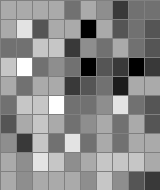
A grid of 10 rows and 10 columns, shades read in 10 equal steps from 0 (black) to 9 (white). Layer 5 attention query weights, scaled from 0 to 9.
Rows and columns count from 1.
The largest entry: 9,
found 2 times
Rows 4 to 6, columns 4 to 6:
5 4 0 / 6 2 3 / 9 4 4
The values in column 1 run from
3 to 7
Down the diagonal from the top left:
6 8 7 5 2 4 6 4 7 2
